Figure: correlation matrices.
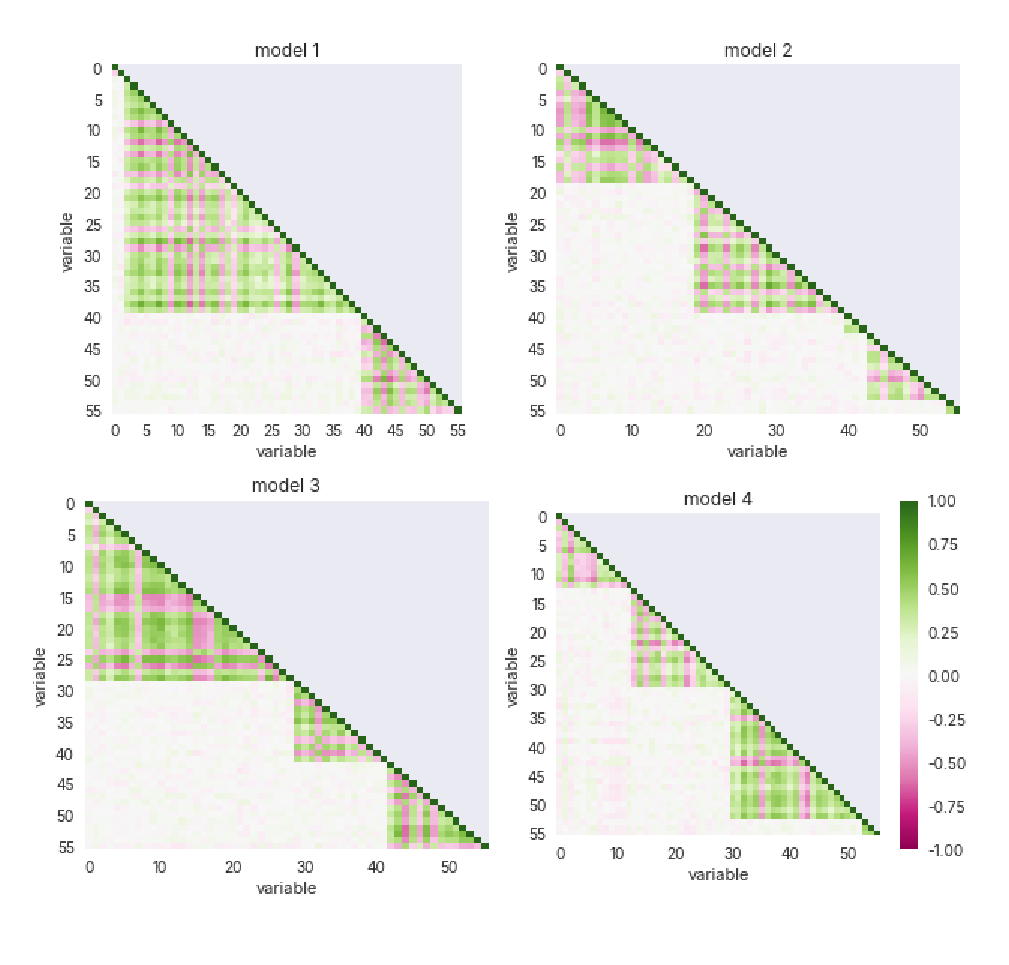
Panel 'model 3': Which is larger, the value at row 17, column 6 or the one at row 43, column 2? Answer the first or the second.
the second
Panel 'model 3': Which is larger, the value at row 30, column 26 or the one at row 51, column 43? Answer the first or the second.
the second
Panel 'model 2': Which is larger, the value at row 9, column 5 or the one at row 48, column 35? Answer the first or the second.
the first
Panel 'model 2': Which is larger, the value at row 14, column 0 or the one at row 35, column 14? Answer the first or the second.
the second
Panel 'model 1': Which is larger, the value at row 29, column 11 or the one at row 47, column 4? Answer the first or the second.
the second
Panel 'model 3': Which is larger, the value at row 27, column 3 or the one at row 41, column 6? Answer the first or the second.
the first
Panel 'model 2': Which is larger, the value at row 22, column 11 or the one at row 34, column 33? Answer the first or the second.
the second
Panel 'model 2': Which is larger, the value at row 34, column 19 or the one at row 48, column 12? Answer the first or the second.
the first
